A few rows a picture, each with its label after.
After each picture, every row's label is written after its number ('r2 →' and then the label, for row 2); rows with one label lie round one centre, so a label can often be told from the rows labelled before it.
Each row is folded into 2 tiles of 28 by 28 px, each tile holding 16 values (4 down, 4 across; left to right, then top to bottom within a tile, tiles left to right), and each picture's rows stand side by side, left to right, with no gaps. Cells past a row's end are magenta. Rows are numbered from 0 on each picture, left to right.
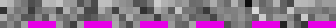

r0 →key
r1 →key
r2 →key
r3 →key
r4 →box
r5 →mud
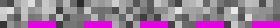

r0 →mud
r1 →box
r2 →key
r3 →mud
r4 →mud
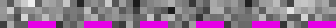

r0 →mud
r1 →box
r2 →box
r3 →key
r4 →box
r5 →mud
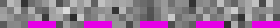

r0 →box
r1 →mud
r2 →key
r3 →box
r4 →mud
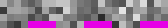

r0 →key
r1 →key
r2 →mud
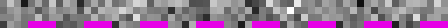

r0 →box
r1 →box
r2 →mud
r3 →key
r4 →key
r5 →mud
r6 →box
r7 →mud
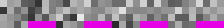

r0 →key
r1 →mud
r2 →mud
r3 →mud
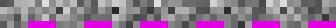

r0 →mud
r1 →key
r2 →key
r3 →key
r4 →key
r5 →key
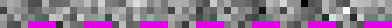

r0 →key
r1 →mud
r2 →mud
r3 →key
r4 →key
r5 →key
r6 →mud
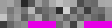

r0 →box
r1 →key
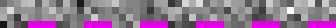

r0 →mud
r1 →box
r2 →key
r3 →mud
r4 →key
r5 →mud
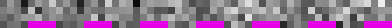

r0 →box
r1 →box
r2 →box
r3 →key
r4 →mud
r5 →box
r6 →mud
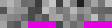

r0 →key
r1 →box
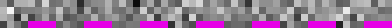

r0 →mud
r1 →box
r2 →box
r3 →mud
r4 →box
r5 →mud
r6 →mud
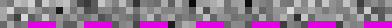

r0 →mud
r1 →key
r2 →box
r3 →box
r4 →box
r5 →mud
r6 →box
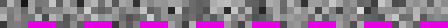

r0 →box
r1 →box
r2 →box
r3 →key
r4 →key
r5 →box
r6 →key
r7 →mud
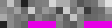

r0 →box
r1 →key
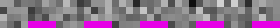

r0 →key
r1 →box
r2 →box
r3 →box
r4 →box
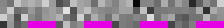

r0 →mud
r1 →mud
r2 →box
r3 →box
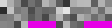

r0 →key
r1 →mud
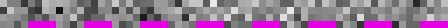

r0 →key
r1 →key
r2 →key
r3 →mud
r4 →mud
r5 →mud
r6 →mud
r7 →box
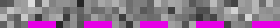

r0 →mud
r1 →box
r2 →key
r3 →key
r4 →mud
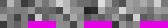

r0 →box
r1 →key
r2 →mud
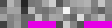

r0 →box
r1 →mud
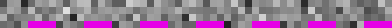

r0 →box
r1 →mud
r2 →mud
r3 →mud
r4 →box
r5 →box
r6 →key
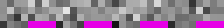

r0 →mud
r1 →mud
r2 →mud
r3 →box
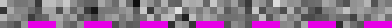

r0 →key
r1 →key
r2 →box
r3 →mud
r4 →box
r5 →key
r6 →mud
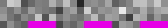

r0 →box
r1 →box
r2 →mud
